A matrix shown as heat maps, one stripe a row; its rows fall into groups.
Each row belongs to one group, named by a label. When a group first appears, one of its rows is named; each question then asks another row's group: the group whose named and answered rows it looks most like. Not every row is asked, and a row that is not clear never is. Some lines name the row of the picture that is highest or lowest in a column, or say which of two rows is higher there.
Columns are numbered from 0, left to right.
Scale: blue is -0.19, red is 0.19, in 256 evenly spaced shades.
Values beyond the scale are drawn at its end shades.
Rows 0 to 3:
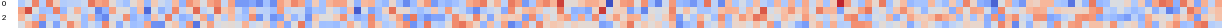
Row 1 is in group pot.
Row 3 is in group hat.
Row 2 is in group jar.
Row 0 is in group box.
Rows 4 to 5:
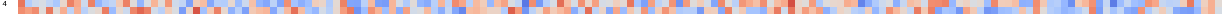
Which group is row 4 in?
jar
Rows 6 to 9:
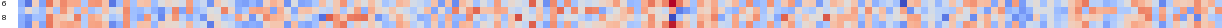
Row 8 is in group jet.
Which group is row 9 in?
jet
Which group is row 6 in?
jet
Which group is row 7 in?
hat
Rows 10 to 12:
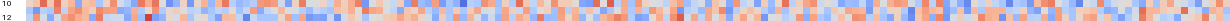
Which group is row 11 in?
jet
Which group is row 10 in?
box
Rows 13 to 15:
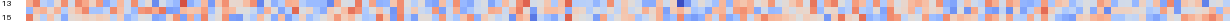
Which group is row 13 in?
pot
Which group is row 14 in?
box
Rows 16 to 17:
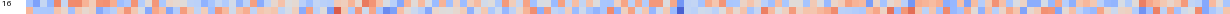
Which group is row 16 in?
jet
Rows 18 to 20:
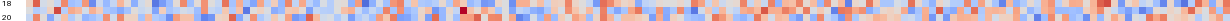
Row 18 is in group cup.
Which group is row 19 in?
jar
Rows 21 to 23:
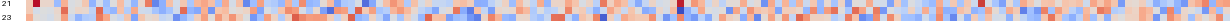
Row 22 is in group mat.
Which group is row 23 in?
box
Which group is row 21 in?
cup
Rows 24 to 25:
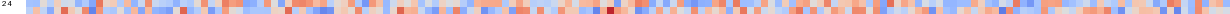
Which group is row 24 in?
box
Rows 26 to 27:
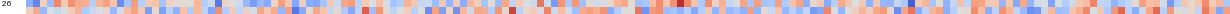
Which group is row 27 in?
hat
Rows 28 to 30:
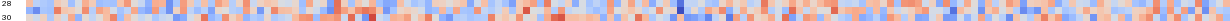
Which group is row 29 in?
jet
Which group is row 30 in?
box
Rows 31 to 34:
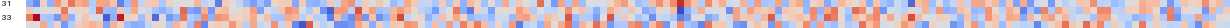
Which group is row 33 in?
pot
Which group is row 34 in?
hat
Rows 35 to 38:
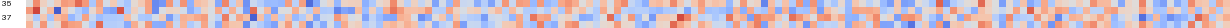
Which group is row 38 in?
mat
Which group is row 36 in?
mat
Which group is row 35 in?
cup
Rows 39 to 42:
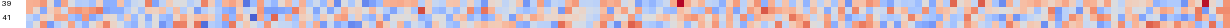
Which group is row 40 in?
jar
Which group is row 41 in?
cup
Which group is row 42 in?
hat
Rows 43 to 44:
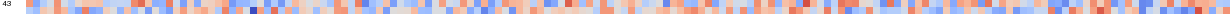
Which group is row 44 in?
cup
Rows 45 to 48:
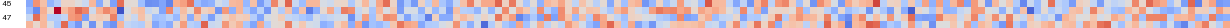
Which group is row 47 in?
hat
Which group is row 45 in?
hat
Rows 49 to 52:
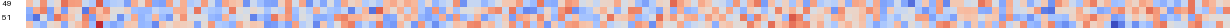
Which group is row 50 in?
hat
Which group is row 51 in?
jet
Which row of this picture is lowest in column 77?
51
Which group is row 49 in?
mat
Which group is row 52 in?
jar
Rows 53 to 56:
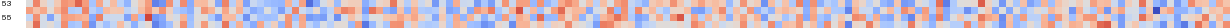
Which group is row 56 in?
cup
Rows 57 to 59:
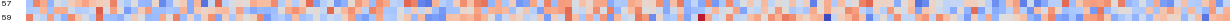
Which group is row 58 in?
box
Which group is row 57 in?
hat
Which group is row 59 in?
jar
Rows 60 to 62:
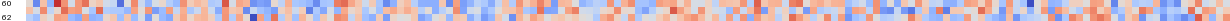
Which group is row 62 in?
cup
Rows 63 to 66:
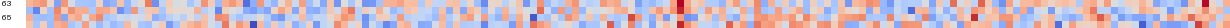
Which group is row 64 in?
jet
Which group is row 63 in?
mat
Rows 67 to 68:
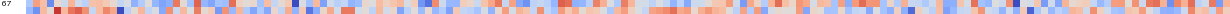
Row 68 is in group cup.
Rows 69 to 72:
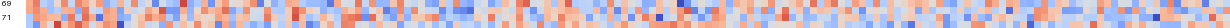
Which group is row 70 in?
box
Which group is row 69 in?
pot
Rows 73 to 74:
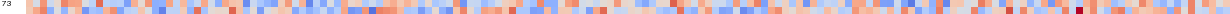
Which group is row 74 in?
hat
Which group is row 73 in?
mat
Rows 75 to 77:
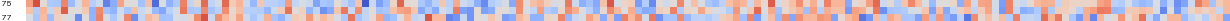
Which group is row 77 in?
box
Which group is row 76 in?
mat
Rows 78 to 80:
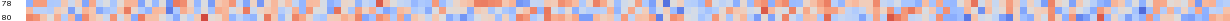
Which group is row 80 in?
box
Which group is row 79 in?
pot
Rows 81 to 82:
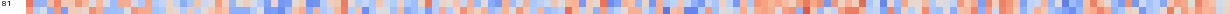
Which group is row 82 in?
jar
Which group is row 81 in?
jar
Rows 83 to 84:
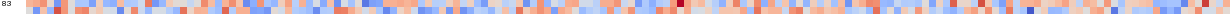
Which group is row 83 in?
mat
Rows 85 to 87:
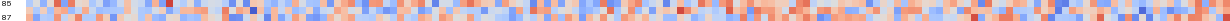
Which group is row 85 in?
jar
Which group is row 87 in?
jar
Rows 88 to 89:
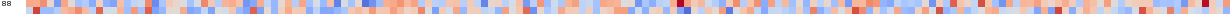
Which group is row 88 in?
mat
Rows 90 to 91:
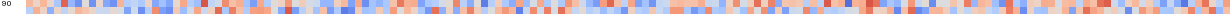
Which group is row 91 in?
hat
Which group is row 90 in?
mat
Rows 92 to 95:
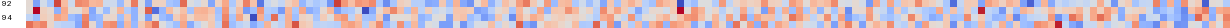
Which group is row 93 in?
cup
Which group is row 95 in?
box
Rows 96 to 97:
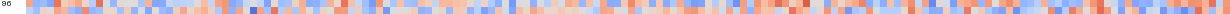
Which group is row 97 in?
cup
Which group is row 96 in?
jar
